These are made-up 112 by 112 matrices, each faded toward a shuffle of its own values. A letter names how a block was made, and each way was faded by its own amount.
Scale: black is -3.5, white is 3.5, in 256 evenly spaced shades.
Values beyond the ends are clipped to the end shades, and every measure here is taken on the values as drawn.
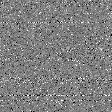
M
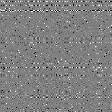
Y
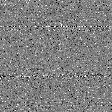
M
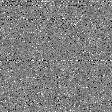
M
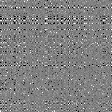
Y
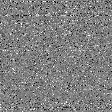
M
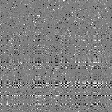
Y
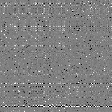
Y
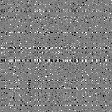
Y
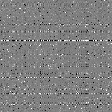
Y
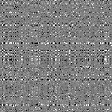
Y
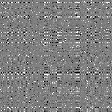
Y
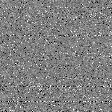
M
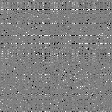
Y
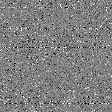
M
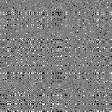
Y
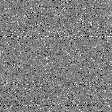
M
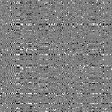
Y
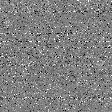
M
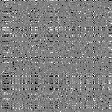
Y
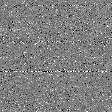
M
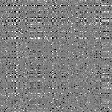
Y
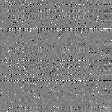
Y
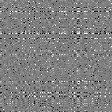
Y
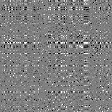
Y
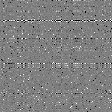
Y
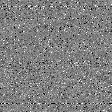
M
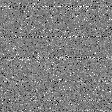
M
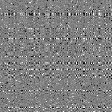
Y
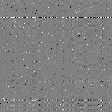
Y
